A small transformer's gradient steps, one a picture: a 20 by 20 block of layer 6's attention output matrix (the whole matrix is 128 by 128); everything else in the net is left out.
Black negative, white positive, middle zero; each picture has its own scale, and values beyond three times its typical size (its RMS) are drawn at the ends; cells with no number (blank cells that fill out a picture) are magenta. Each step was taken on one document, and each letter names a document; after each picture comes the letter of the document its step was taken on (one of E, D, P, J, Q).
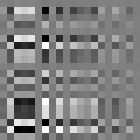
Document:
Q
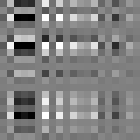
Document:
Q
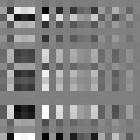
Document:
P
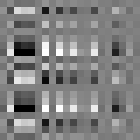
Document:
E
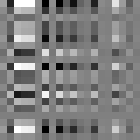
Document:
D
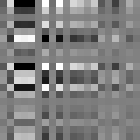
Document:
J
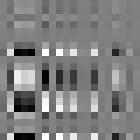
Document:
E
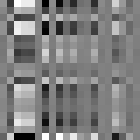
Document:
D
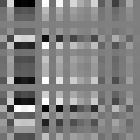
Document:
P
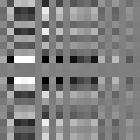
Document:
J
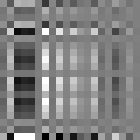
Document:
P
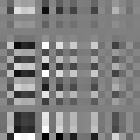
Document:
E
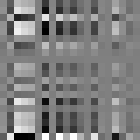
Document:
D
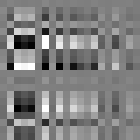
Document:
Q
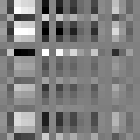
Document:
D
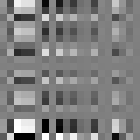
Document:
D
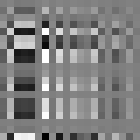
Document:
P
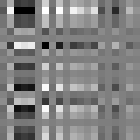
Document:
Q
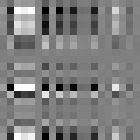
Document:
E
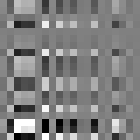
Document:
D
